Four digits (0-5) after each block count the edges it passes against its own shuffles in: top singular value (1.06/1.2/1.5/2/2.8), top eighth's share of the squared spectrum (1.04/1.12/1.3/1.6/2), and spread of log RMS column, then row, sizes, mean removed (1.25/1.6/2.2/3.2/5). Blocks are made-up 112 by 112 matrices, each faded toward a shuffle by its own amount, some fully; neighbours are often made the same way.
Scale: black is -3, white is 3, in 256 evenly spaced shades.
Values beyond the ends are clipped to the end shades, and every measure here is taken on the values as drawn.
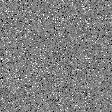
0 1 1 1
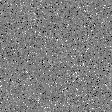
0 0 0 0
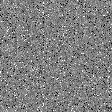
1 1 1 0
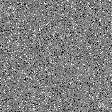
1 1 1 0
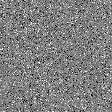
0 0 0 0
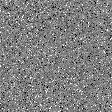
1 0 0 0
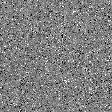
2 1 2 0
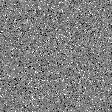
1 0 0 0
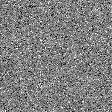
0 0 0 0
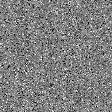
0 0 1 0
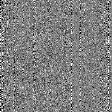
2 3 4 0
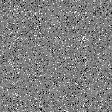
3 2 2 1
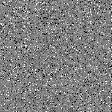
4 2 2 1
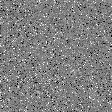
2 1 0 0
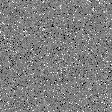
0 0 0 0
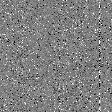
2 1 2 0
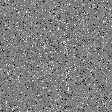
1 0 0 0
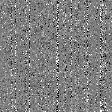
2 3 4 0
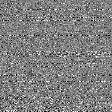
2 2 0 4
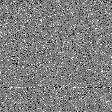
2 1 0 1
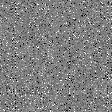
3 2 2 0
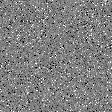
2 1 0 0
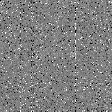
4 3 2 1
